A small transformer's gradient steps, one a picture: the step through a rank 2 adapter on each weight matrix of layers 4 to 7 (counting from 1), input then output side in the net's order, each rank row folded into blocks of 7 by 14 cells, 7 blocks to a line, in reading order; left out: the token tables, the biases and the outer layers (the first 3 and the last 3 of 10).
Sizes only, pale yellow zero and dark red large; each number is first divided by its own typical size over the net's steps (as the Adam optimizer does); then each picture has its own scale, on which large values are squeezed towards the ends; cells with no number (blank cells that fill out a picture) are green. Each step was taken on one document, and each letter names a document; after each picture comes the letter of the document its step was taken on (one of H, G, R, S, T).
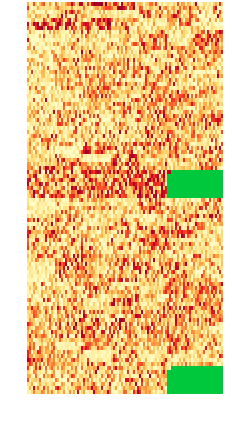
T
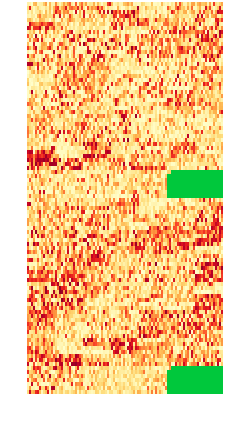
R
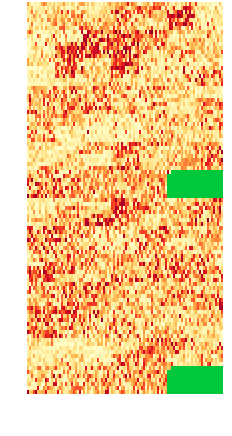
T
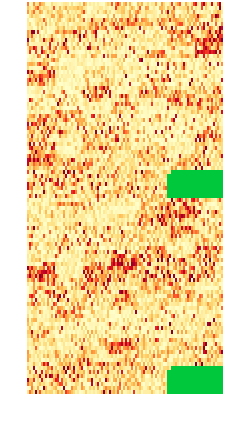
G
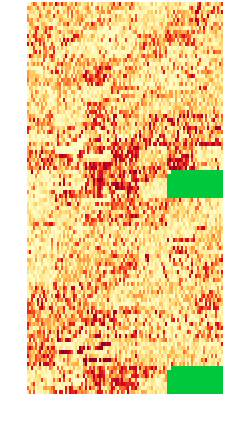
R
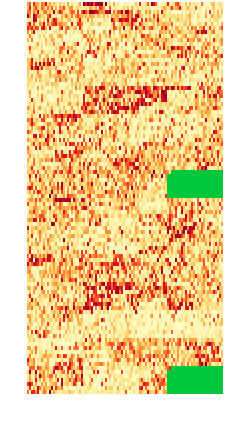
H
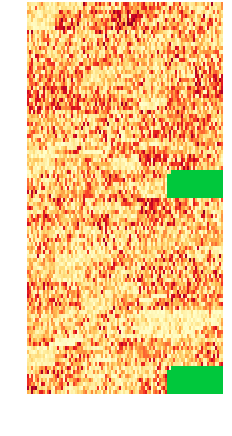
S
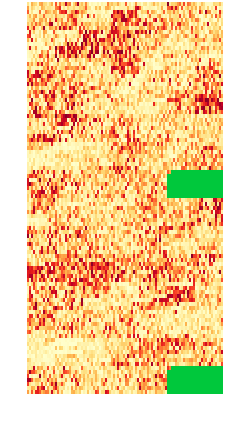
T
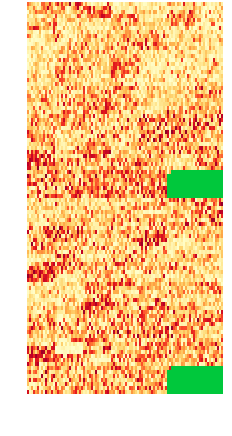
T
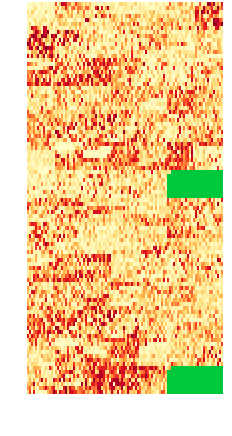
R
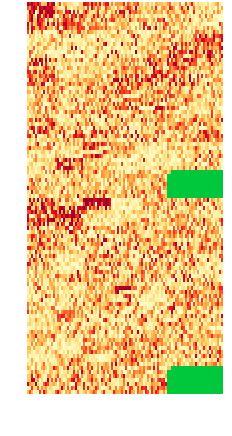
S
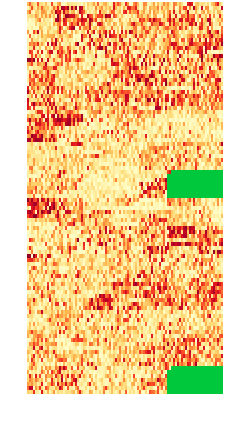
S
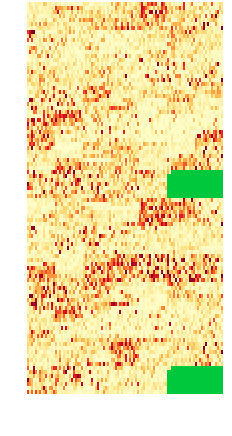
G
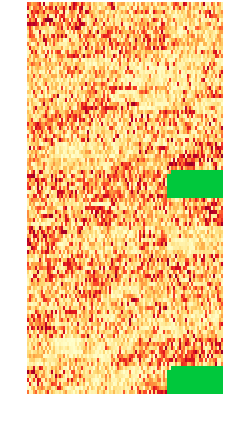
T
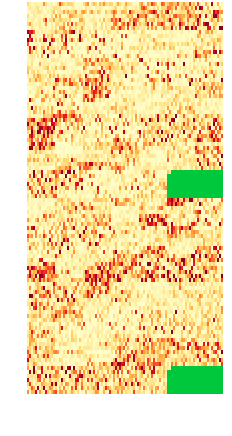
G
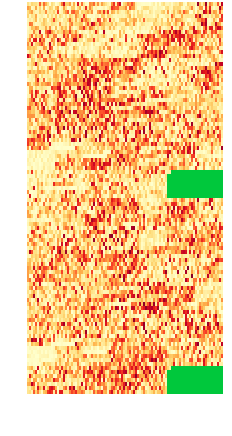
R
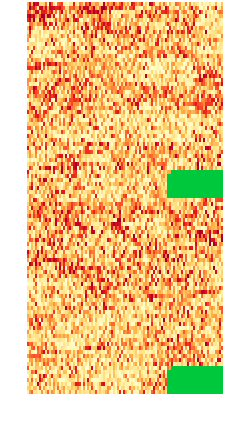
T
